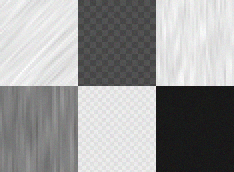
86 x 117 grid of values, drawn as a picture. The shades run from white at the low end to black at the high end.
The table splits into 2 rows of 3 panels. Panel 1,1: very low, slanting up to the right, faint in contrast. Panel 1,2: high, checkered, faint in contrast. Panel 1,3: very low, streaked downward, faint in contrast. Panel 2,1: middling, streaked downward, faint in contrast. Panel 2,2: very low, checkered, faint in contrast. Panel 2,3: very high, flat.
